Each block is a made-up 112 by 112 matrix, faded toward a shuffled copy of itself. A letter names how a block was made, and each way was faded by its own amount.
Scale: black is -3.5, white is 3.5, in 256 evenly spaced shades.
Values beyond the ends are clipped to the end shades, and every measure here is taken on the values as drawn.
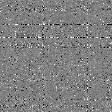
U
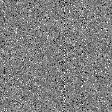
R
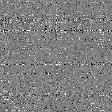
U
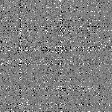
U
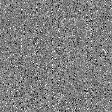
R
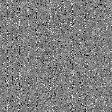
R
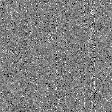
R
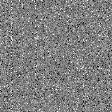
R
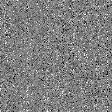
R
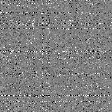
U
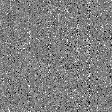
R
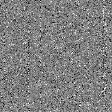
R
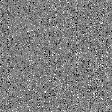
R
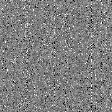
R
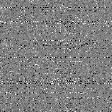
U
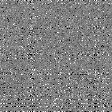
U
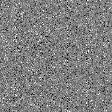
R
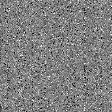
R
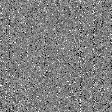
R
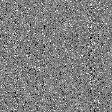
R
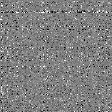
U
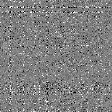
U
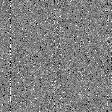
R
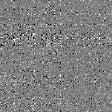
U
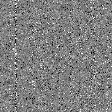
R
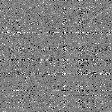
U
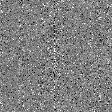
R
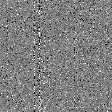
R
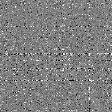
U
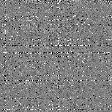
U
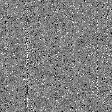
R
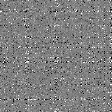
U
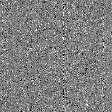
R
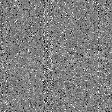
R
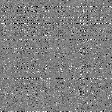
U
